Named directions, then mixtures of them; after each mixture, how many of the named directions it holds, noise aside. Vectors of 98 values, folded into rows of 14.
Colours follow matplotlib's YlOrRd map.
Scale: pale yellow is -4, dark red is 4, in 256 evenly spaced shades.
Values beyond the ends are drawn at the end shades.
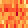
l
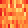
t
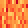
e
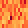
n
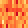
two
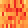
two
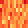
two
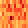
two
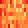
one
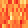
two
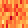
two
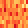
three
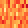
three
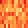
three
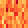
two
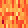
three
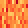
one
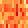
one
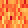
two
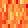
three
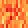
three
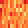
two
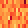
two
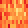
three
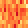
two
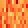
one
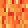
one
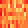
one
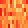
one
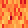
one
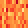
one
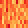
three
